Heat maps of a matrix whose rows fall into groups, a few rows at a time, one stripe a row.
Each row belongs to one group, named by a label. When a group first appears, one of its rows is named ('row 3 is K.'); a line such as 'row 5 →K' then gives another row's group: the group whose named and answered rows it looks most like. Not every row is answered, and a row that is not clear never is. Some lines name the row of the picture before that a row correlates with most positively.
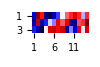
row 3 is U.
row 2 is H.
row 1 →H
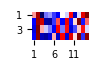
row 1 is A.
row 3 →H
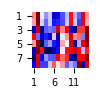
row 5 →A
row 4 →A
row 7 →H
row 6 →H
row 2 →A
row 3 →H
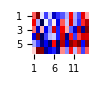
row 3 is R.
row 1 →A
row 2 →A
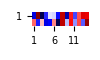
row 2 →R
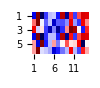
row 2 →A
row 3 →A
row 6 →A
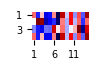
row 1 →R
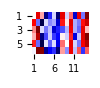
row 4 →A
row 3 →A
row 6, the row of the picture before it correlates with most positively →2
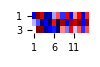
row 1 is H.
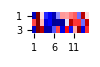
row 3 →H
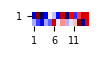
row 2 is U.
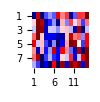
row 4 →A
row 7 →A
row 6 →R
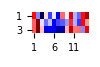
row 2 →A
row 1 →A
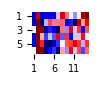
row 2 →U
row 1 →H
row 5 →H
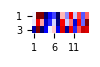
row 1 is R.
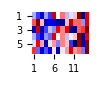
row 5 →R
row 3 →H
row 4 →U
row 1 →U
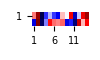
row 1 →A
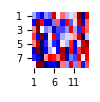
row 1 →U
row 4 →R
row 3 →A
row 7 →U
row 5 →A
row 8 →R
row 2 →H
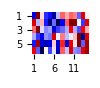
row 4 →U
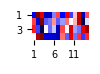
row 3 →A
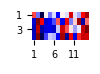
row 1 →A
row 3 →H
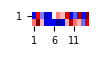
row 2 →A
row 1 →H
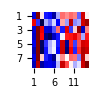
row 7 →H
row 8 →H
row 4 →H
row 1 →H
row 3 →H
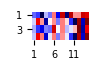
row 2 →R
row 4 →R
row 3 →U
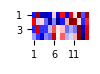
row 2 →A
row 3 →U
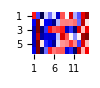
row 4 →H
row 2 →H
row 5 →H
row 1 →A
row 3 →U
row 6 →U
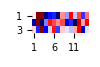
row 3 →R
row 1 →R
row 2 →U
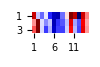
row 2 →A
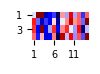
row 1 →R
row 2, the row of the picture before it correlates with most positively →1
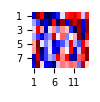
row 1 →H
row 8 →H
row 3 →R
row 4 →U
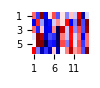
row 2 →H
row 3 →R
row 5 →R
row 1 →R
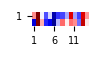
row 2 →H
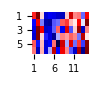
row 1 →A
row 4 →H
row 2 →H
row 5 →R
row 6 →R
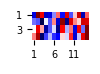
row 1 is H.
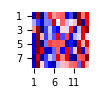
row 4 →H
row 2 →U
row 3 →A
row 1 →U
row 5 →U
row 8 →H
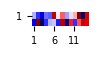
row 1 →U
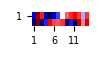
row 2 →U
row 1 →H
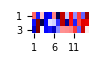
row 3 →H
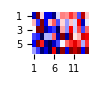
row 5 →H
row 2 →R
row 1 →H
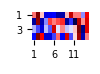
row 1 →A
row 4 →H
